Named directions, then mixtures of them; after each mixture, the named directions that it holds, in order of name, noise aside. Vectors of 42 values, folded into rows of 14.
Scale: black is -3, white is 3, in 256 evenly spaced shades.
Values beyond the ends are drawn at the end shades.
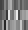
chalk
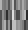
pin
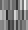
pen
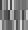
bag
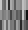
bag, chalk, pin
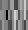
chalk, pen, pin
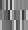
bag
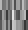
pin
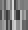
bag, pin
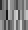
bag, chalk, pen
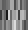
chalk, pin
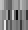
chalk, pin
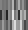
bag, chalk, pin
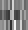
bag, pin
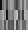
bag, chalk, pen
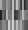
pen, pin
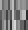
pin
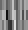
bag, pen, pin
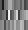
chalk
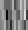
pen, pin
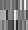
pen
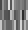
bag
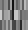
bag, pen, pin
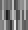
bag, pen, pin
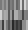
chalk, pen, pin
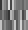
bag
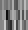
bag, pen, pin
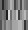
chalk, pin
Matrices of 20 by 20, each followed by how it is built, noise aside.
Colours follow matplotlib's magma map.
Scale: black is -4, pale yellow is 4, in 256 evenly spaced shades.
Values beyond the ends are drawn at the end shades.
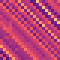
Toeplitz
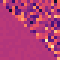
upper triangular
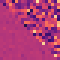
upper triangular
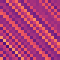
Toeplitz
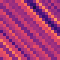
Toeplitz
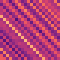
Toeplitz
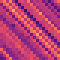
Toeplitz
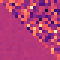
upper triangular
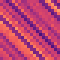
Toeplitz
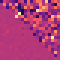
upper triangular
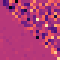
upper triangular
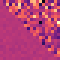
upper triangular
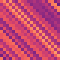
Toeplitz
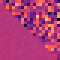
upper triangular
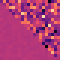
upper triangular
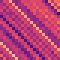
Toeplitz
